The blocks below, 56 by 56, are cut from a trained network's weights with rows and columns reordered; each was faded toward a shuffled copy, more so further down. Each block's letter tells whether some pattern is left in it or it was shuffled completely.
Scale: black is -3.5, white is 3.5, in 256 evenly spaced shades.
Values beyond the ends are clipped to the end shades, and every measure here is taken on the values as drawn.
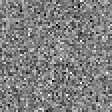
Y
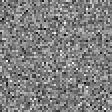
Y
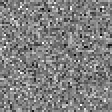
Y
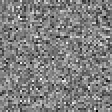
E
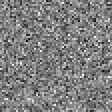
Y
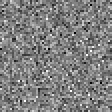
Y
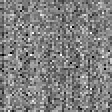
E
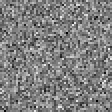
Y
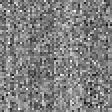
E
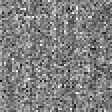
E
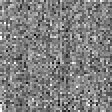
E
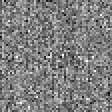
E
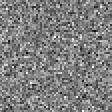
Y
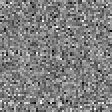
E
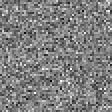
E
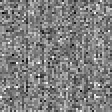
E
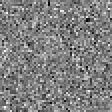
Y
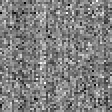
E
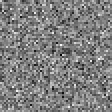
Y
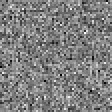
Y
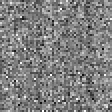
E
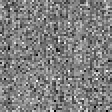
E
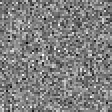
Y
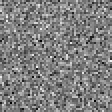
Y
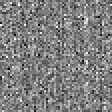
E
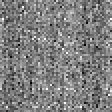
E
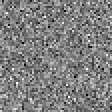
Y
